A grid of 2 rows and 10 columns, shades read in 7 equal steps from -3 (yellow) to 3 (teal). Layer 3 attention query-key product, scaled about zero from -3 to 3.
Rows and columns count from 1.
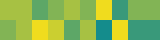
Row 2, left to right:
0 -1 -3 -2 1 -1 3 -3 2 2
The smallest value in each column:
-1 -1 -3 -2 -1 -1 -3 -3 0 0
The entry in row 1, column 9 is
0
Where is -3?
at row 1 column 7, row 2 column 3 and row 2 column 8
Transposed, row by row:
-1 0 / -1 -1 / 1 -3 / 0 -2 / -1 1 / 0 -1 / -3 3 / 2 -3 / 0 2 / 0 2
